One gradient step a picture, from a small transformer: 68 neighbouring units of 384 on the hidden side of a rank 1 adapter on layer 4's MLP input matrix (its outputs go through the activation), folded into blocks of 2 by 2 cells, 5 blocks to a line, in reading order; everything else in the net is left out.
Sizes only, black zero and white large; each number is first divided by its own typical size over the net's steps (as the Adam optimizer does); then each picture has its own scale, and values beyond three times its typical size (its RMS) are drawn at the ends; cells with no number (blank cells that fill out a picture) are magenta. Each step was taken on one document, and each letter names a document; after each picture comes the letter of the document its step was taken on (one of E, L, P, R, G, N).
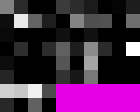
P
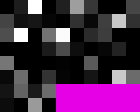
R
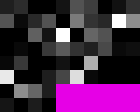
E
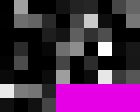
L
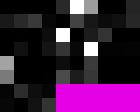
E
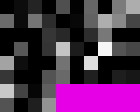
P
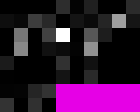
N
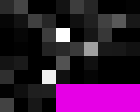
E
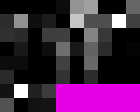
E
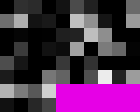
L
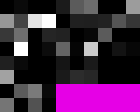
N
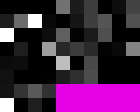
P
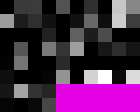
L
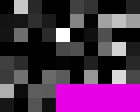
R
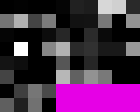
P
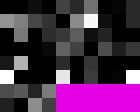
L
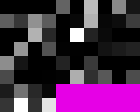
L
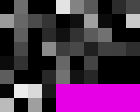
P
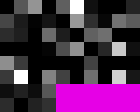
R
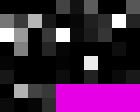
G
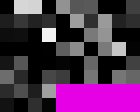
R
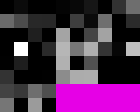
P
